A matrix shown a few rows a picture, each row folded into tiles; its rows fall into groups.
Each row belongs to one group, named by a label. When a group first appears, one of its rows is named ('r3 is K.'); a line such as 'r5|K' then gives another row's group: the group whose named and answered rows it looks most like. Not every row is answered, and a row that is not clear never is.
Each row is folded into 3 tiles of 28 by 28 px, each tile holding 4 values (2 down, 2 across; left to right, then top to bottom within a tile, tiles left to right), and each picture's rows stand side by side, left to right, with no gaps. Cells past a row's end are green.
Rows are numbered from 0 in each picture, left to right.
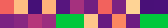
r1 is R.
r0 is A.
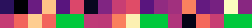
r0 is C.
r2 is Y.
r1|C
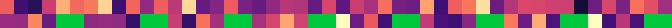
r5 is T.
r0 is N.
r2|Y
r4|R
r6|R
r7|R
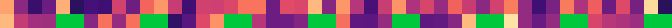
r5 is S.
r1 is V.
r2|S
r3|T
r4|T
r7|T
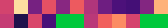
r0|A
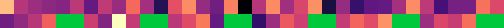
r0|S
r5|V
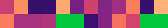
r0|Y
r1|S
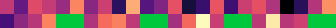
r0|S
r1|C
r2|C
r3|V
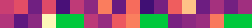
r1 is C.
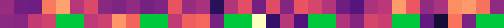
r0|N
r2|V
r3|R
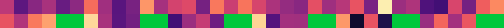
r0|C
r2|A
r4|R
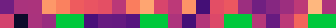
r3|N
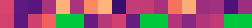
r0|N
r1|A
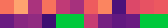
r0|A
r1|A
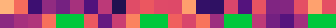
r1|N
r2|Y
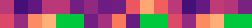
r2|C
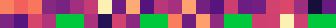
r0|S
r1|A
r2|Y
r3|C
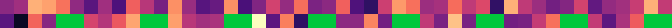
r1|C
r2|T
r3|R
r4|N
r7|N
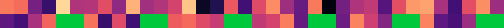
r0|Y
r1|R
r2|Y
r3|Y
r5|T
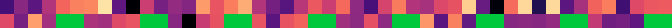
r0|N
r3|N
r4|N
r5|R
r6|A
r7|A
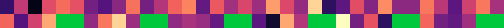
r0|N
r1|C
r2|A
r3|Y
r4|R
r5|T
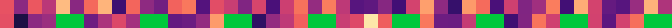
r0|T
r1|A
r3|S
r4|C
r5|T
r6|S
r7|N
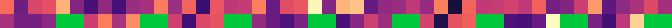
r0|T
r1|V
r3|T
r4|A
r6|S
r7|S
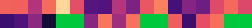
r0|A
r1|V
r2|N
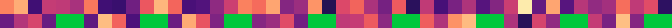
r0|A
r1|V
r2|V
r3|Y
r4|Y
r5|C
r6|A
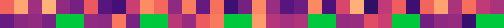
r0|A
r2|C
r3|T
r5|A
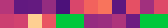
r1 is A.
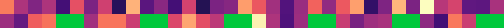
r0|S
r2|V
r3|T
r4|Y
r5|S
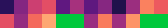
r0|C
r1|V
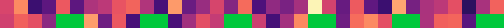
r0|Y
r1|R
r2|S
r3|N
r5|V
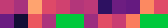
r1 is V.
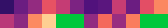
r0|C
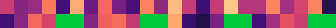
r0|S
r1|Y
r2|T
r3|Y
